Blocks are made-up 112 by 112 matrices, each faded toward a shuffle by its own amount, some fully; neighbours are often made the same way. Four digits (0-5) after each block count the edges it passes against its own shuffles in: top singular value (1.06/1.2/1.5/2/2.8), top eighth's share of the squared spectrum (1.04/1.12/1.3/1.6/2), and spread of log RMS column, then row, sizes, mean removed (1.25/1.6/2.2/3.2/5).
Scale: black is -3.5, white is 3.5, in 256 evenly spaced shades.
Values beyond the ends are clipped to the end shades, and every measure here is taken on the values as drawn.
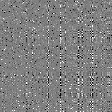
5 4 3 2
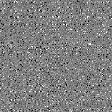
4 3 2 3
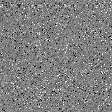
3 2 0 1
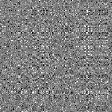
5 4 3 3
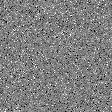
0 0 0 0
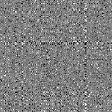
5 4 3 3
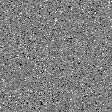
2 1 0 0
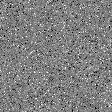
2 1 0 0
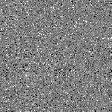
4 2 1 1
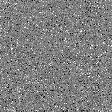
3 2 0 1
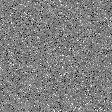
1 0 0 0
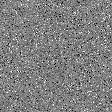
1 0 0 0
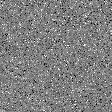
1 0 0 0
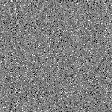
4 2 1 1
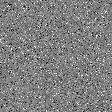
0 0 0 0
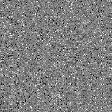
4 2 2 1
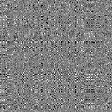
5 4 3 3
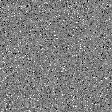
3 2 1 0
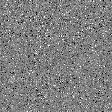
3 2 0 1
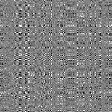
5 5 4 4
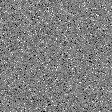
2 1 0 0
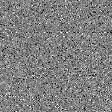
3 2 0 2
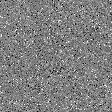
0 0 0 0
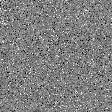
1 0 0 0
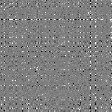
5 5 3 3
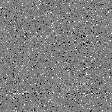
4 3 1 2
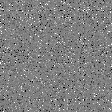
3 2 1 1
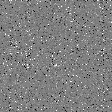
3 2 1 1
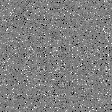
3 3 1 1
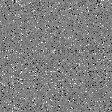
3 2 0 1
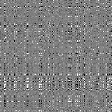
5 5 4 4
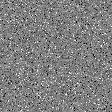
0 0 0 0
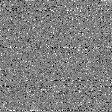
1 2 0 3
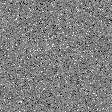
0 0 0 0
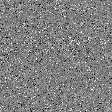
1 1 0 2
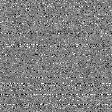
2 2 0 3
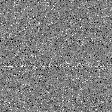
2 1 0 2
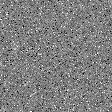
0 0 0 0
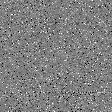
1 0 0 1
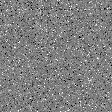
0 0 0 0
